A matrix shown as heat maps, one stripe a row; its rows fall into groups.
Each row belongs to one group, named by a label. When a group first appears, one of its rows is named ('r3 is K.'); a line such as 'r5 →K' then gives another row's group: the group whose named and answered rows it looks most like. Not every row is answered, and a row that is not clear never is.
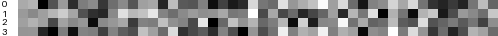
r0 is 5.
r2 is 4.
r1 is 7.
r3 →5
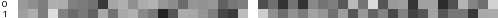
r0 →7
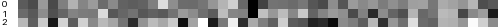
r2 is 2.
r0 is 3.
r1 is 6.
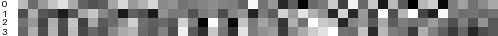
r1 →6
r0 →7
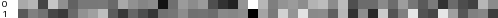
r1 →6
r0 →5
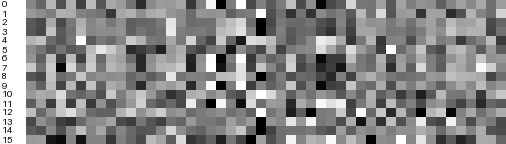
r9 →2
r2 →3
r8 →3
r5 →6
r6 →2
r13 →6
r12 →7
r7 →2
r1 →7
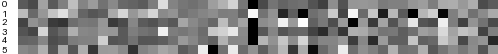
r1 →7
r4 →6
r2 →6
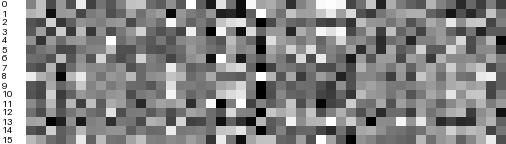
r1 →5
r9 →3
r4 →6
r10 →3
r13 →5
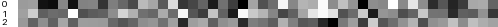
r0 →5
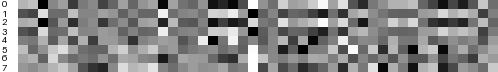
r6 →5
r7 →7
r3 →3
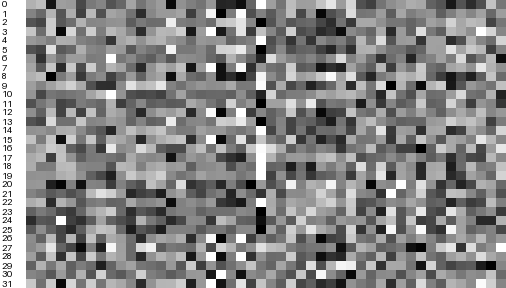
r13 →3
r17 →5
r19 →7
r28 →2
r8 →5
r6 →6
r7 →2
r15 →2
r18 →7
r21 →6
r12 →2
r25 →6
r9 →7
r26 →2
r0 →5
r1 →2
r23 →6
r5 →3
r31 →2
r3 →2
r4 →7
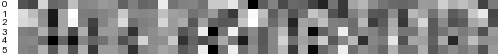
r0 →3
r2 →4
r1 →4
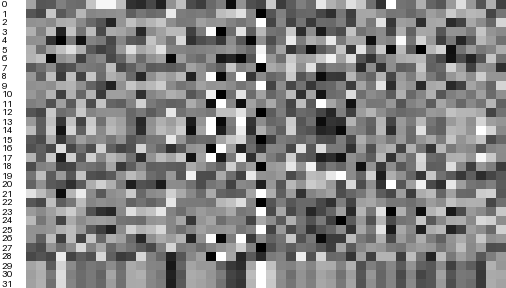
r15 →3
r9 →7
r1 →3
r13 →2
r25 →7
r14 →2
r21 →4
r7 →6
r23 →7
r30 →5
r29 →5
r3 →2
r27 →3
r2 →7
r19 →4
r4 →5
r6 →5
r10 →2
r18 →6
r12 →3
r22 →3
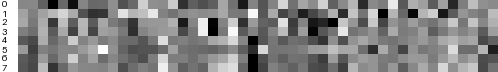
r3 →2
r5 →6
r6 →3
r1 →7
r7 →3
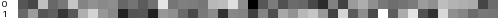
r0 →3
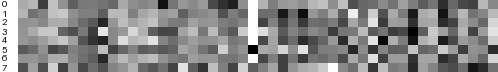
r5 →6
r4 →7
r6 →7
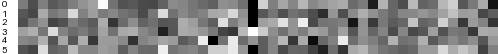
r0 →6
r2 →6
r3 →5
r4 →2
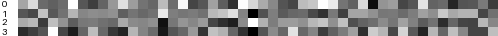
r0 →4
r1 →3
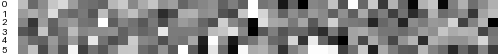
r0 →7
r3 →3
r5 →4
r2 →6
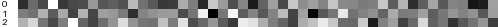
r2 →4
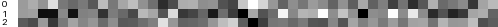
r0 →5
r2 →3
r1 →5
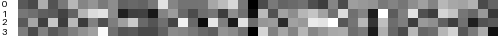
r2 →4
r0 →3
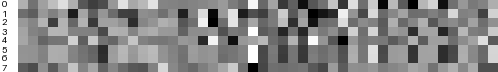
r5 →7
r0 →7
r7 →3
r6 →7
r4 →4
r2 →2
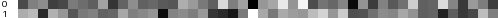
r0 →6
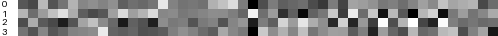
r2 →6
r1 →7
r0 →3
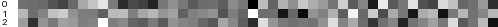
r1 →7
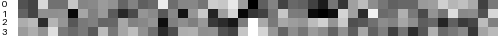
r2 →5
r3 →5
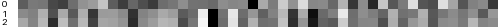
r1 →2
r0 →6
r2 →2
